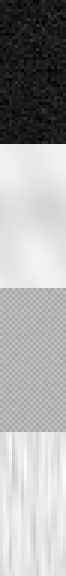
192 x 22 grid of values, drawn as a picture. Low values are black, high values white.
The table splits into 4 rows of 1 panel. Panel 1,1: very low, fine-grained, faint in contrast. Panel 2,1: very high, smooth, faint in contrast. Panel 3,1: high, checkered, faint in contrast. Panel 4,1: very high, streaked downward, faint in contrast.
